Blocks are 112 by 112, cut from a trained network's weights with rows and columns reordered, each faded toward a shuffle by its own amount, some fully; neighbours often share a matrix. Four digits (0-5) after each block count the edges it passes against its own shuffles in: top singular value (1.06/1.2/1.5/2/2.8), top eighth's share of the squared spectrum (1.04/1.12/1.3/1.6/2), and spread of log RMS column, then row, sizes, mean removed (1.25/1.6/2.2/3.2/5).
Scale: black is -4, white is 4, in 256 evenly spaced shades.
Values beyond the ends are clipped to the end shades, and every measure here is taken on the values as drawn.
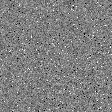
0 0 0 0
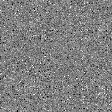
3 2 1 1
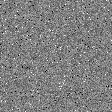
0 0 0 0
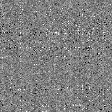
3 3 2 2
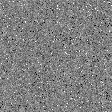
1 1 0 0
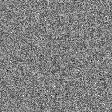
3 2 0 1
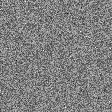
0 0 0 0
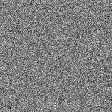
3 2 0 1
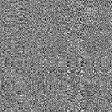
4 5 3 3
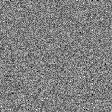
3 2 0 1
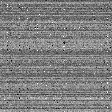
5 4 2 2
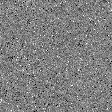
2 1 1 0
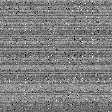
5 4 2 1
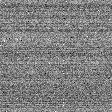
4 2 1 1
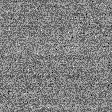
2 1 0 0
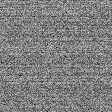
3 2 0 0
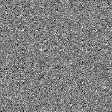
3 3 2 2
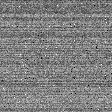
4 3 1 1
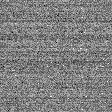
3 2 0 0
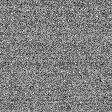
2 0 0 0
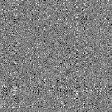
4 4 3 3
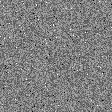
0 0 0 0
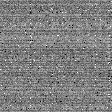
4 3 2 0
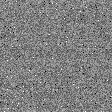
1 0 0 0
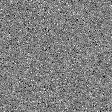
1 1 0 0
